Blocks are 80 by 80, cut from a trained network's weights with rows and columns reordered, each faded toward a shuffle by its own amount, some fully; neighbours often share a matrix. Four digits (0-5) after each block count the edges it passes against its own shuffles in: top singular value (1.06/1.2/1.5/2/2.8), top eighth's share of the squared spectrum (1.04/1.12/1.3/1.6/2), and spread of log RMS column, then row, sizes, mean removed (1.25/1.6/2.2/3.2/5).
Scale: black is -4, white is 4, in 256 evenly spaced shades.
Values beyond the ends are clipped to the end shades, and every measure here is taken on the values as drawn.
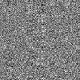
3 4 2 1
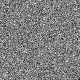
0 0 0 0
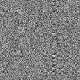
4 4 2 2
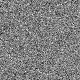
0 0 0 0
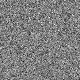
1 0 0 0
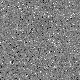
0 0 0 0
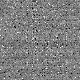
2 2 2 0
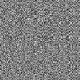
4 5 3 2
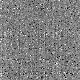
2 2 0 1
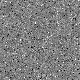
0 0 0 0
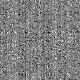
3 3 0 2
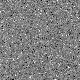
0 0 0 0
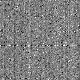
3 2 0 2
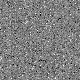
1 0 0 0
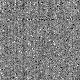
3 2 0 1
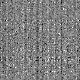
4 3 1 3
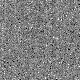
1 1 0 0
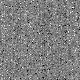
2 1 0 0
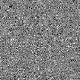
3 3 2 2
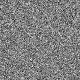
1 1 0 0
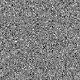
3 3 2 1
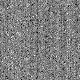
3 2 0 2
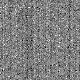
3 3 1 2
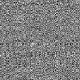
4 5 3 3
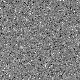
1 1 0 0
